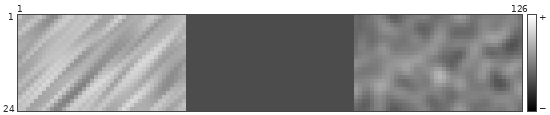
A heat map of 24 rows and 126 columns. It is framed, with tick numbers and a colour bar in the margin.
It is made of 1 by 3 panels. Panel 1,1: high, slanting up to the right. Panel 1,2: low, flat. Panel 1,3: middling, blotchy.
